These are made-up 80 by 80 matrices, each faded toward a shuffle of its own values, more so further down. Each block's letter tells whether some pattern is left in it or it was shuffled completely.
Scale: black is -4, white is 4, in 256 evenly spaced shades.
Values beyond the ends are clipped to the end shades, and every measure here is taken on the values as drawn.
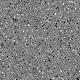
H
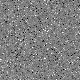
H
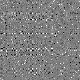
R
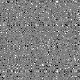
R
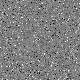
H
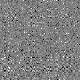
R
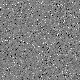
H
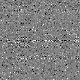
R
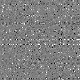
R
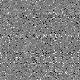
R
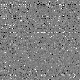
R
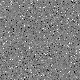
H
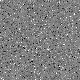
H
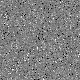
H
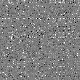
R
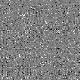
R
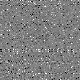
R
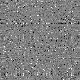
R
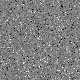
H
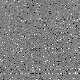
R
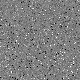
H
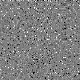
R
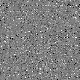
R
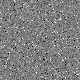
H
